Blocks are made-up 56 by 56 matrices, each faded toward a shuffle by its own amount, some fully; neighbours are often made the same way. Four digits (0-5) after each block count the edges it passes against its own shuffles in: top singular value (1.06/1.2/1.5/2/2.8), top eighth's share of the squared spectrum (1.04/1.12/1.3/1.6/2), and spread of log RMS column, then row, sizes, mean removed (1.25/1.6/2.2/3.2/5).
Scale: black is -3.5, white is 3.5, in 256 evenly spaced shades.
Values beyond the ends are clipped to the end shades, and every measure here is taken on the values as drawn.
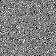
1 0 0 1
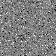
0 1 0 0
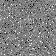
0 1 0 0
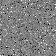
0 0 0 0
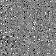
1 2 2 1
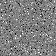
0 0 0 0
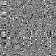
4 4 2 2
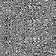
3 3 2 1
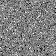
0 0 0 0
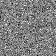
0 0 0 0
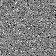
0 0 0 0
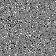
2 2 1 1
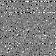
3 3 0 2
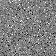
0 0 0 0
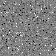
1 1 0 1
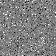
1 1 0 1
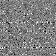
3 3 0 2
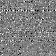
3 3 0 2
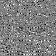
3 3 0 2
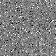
3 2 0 1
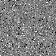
3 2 0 1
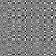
5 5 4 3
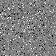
2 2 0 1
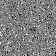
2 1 0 0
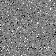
1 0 0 0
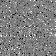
3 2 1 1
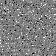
1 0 0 0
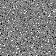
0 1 0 0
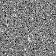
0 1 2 0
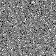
1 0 0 0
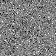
0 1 1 0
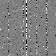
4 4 3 0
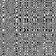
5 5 3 3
